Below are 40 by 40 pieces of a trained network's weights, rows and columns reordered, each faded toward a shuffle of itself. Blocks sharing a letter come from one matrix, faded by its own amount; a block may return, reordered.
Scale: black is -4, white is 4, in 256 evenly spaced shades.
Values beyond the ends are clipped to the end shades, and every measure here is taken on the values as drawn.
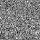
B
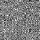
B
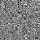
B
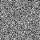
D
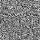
B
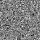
D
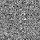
D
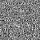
B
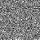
D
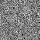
D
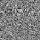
B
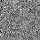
B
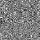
B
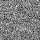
D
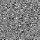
B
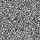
D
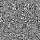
B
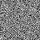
D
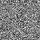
D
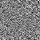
D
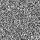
D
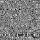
B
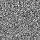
D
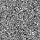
D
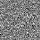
B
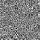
B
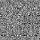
B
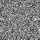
D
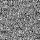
D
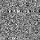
B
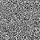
B
